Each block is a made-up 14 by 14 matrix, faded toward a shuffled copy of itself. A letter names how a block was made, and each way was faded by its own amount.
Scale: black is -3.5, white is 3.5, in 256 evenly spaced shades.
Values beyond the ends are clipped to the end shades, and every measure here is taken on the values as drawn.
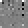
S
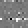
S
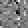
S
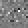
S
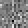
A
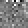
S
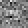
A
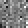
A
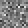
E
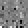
S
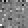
S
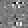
S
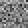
E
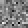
E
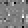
S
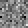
E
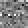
E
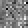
A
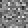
E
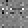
S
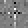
S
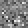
E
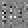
S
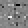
S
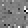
S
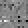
S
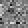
A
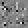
S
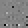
S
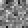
A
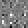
S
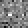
E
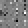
S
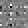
S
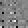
S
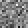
A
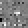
S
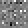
S
